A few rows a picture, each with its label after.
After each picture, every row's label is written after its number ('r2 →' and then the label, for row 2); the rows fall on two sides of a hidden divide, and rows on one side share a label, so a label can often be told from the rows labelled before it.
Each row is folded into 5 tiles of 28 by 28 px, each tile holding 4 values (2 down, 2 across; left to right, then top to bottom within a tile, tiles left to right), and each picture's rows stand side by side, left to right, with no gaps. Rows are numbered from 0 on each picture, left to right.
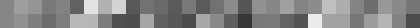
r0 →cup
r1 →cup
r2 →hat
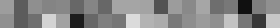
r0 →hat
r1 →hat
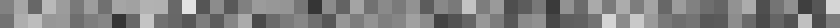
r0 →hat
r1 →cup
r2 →cup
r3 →cup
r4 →hat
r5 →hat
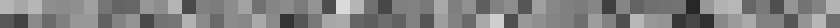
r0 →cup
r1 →hat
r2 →hat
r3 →cup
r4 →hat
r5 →hat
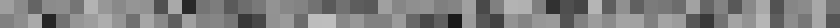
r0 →cup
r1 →hat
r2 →hat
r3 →cup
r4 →hat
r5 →hat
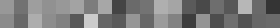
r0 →hat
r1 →cup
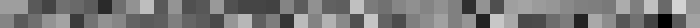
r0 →hat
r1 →hat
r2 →hat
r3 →hat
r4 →hat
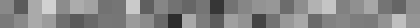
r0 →hat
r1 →hat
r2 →cup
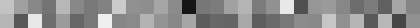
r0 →hat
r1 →hat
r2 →hat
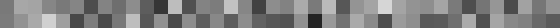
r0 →hat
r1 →hat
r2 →cup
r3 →hat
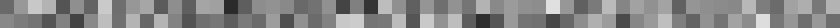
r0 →cup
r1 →hat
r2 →cup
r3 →hat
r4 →hat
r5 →cup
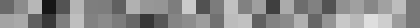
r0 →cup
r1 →cup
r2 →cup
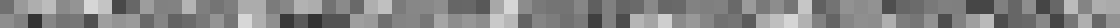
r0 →cup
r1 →cup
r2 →cup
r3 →cup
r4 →cup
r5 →cup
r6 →hat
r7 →cup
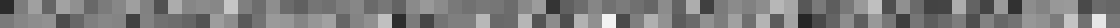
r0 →hat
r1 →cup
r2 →hat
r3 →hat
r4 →hat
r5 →hat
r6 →hat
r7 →cup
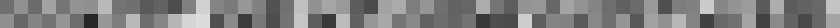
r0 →cup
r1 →hat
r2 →cup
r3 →hat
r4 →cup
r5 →hat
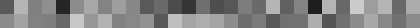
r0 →cup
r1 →hat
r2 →cup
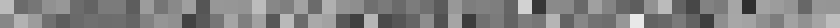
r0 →hat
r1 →cup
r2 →hat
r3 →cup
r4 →cup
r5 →hat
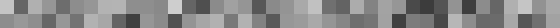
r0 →cup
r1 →cup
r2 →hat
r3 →hat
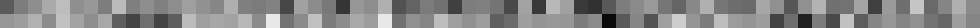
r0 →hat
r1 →cup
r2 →cup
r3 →hat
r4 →cup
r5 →hat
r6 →cup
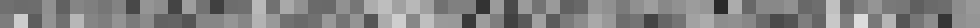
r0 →cup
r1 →cup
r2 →cup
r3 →cup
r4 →hat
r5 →hat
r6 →hat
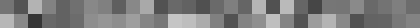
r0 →cup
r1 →hat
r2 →hat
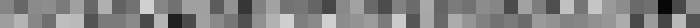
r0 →cup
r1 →cup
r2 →hat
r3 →hat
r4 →hat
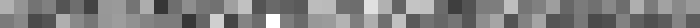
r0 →cup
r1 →cup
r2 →cup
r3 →cup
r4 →cup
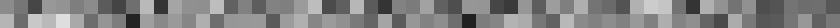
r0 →hat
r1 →hat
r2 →hat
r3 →cup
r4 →cup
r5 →hat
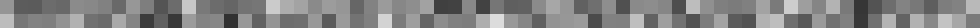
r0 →cup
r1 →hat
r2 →cup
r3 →cup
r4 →cup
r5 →cup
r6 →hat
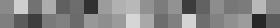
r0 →cup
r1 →hat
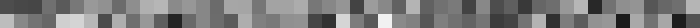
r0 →cup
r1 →cup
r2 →cup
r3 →hat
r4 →hat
